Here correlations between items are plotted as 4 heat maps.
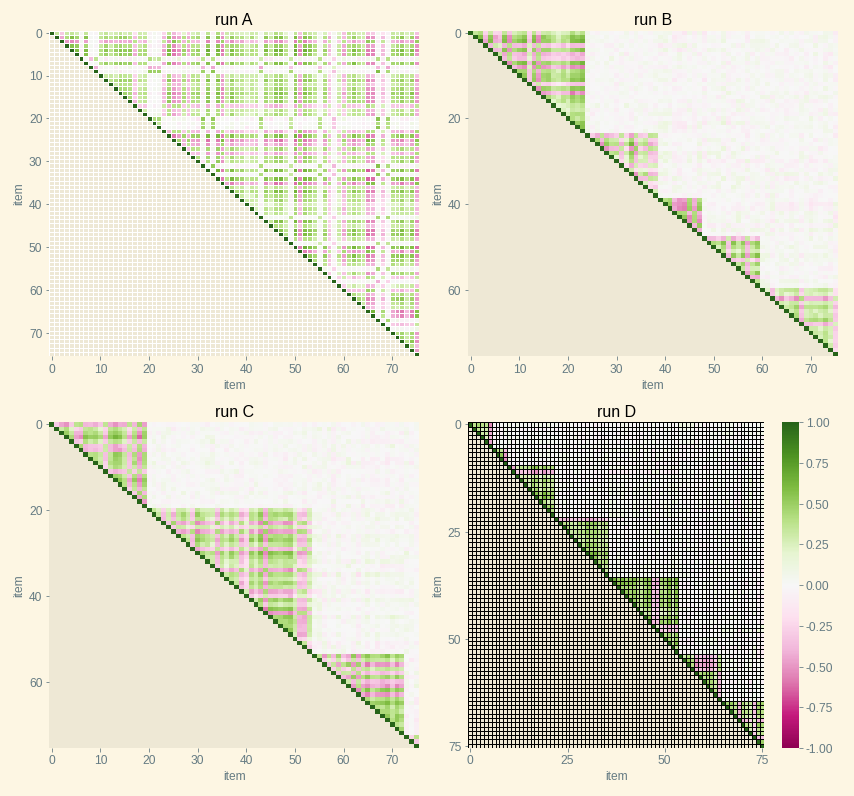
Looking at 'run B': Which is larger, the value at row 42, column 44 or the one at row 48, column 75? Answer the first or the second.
the first
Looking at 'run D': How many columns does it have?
76
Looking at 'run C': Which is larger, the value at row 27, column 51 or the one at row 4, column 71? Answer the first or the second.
the second
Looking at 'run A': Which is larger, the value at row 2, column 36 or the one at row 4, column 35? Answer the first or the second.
the first
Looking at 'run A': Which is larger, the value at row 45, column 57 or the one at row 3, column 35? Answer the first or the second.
the first
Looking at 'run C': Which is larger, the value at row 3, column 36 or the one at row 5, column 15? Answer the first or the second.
the first
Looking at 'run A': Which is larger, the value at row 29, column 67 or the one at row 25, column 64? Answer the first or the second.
the first
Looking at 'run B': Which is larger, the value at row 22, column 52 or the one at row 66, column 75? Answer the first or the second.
the first
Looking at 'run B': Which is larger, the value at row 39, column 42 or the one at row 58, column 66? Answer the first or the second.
the second
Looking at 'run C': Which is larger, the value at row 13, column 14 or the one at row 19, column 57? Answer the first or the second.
the first
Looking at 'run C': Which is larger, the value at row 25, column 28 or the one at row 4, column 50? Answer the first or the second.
the second
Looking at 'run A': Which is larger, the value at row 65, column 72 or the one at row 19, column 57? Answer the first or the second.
the second
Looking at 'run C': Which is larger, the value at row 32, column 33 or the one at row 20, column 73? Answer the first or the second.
the first
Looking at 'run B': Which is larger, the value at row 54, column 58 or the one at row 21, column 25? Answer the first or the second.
the first
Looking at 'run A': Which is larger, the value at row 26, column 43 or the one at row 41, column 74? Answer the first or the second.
the second
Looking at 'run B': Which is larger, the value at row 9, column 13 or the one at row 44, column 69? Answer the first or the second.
the first
